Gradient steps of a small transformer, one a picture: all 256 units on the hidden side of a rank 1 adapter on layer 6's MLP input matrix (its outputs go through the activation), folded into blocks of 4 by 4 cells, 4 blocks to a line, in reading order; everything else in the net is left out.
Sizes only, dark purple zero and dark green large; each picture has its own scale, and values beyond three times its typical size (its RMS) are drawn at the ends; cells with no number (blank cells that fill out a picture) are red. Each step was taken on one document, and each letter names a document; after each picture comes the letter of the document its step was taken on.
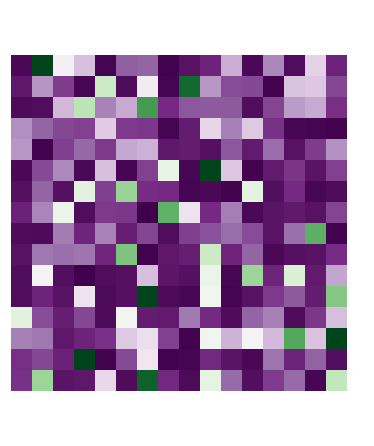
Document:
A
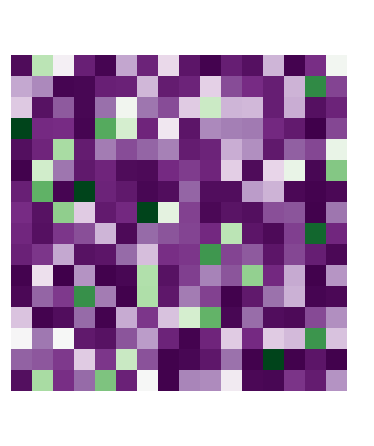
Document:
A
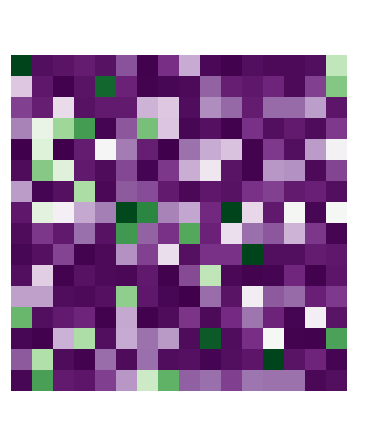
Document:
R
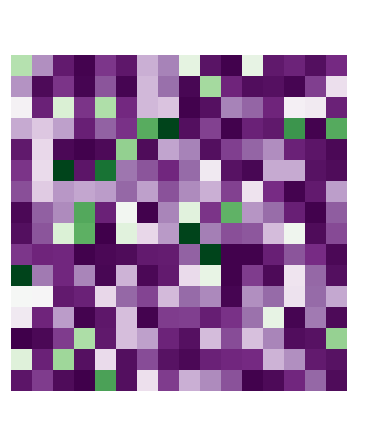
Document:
R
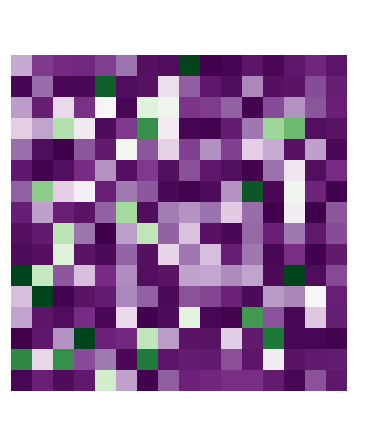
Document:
R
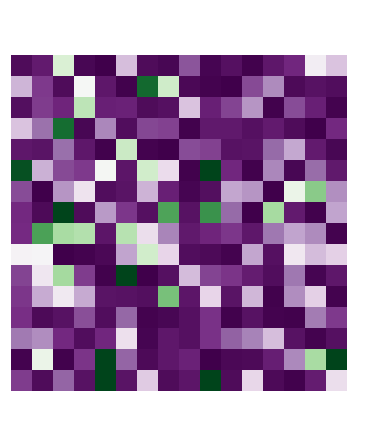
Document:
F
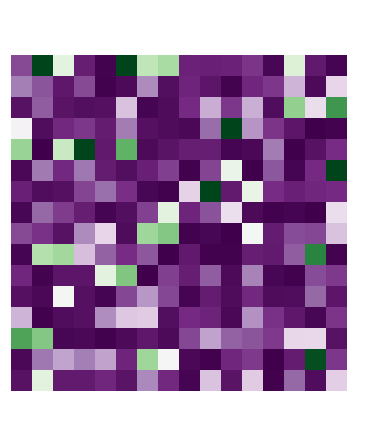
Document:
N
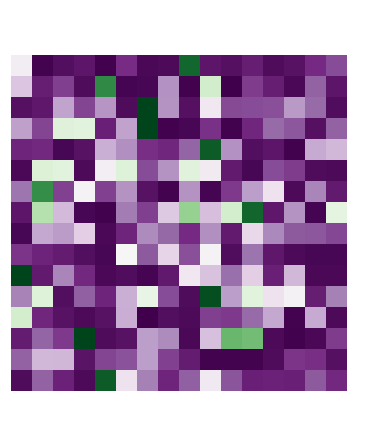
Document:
R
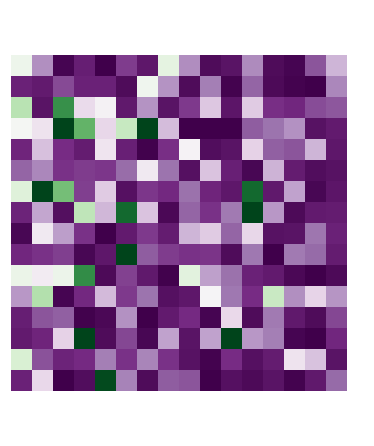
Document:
R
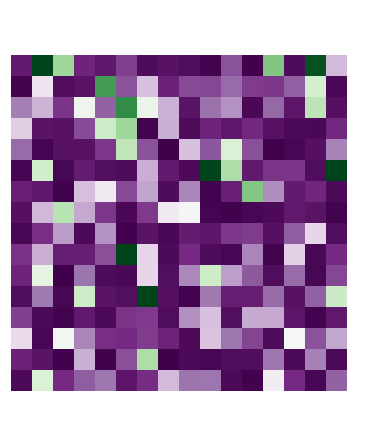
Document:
A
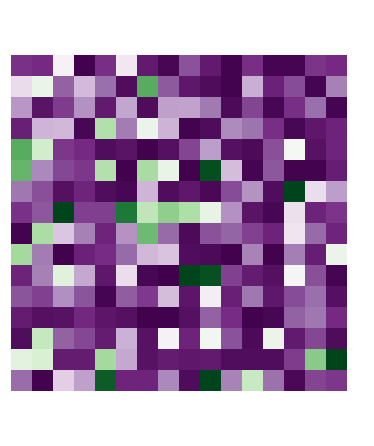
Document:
F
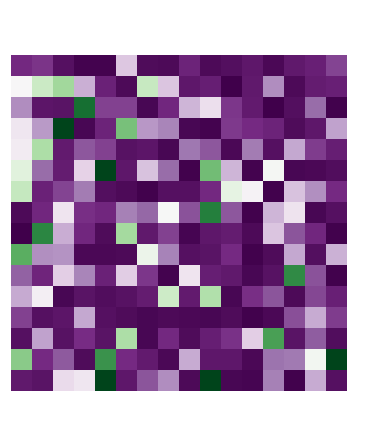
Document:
F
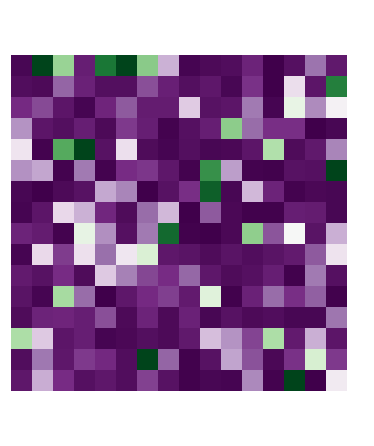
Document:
N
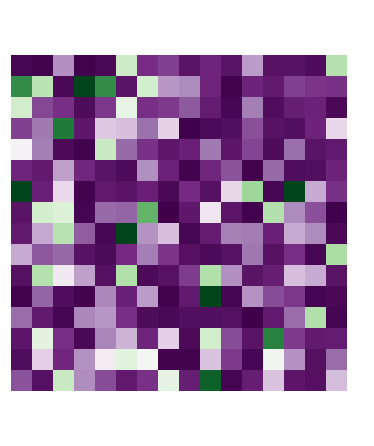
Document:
F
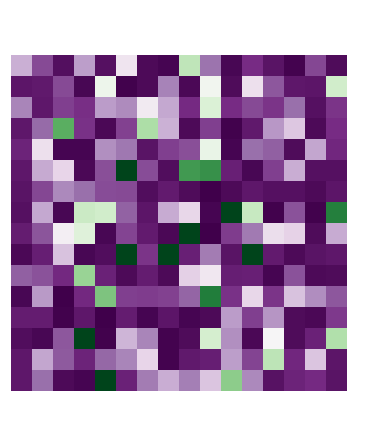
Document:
R
